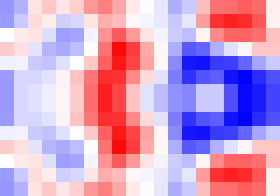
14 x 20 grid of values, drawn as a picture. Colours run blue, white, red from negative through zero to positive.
Grain: blotchy. Calmest part: middle left. Mirror symmetry: top to bottom. Slope: none. Ninth with the lowest average: middle right.
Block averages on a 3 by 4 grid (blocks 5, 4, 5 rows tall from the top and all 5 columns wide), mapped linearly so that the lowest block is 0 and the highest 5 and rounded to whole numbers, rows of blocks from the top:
3 4 2 4 / 2 5 2 0 / 3 4 2 4
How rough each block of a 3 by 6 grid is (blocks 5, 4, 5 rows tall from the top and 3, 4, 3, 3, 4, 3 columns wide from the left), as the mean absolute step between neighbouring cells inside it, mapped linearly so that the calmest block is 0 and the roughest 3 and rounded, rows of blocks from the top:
112132 | 011120 | 112132
